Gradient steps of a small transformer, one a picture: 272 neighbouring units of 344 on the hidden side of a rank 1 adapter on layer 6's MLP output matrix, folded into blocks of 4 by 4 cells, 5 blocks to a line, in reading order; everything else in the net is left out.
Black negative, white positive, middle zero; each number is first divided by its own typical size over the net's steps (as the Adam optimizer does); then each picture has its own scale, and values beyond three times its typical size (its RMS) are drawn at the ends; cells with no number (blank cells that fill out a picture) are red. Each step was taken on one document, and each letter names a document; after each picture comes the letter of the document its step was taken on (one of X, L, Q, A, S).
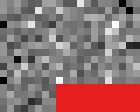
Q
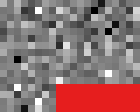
Q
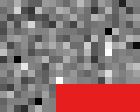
Q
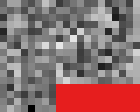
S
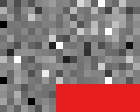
Q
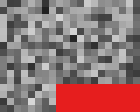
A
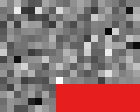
Q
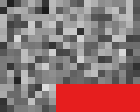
A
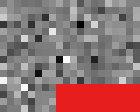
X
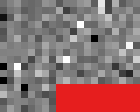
X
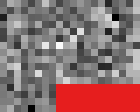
S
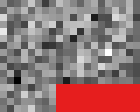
S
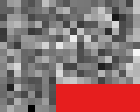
S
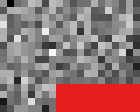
A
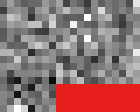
S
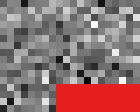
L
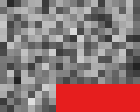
A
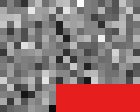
L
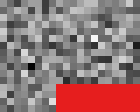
A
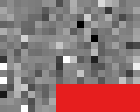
X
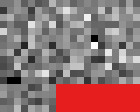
S
